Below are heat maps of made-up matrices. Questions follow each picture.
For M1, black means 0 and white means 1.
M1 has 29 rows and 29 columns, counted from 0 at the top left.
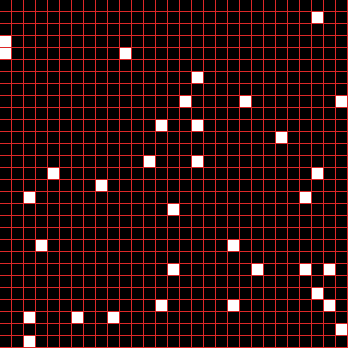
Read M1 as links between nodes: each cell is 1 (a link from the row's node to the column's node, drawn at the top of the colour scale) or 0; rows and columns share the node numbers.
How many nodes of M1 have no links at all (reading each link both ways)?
3
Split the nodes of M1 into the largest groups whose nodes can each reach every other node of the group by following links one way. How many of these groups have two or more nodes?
2
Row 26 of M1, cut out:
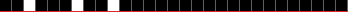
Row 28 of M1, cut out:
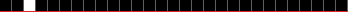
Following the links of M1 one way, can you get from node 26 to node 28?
yes
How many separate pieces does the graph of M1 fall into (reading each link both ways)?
5
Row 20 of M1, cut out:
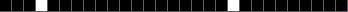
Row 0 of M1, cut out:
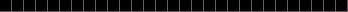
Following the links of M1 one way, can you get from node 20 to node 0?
yes
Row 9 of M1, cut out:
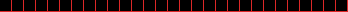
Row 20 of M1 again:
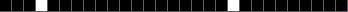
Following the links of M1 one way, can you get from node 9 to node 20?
no
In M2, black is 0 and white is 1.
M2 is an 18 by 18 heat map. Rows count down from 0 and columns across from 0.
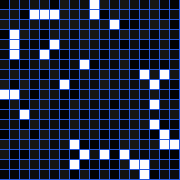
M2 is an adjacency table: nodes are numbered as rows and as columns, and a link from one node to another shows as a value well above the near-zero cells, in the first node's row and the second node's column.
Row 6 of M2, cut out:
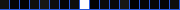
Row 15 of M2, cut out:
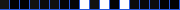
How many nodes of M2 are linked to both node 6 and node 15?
1
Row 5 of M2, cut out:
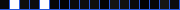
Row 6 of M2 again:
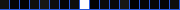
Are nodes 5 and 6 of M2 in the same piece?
no
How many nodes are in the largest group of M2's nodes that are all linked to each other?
3
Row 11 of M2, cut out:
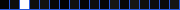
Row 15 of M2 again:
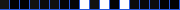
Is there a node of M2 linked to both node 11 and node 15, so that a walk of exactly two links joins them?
no
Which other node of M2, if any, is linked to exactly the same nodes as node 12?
node 10
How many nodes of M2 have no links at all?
0
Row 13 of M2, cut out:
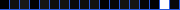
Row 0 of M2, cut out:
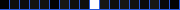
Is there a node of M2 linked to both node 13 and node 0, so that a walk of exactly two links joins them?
no
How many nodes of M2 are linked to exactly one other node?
9
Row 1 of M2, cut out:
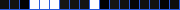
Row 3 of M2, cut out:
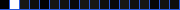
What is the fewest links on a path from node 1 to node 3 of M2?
1
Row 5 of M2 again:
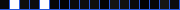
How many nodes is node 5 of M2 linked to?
2
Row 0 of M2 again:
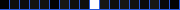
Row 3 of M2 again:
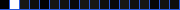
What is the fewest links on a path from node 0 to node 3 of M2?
3
